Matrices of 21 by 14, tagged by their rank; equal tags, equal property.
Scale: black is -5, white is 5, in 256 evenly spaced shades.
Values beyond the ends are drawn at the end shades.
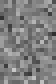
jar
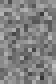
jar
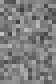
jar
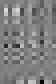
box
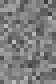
jar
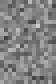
jar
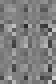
box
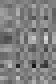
box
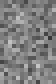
jar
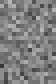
jar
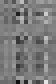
box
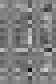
box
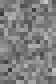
jar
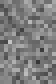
jar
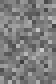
jar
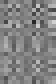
box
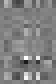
box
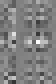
box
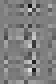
box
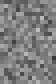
jar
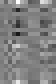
box
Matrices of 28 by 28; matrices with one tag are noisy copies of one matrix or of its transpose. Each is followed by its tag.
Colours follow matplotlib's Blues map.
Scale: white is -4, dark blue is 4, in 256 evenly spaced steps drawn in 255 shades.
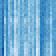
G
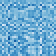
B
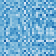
B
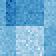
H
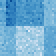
H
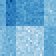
H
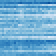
G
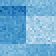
H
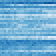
G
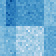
H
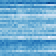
G
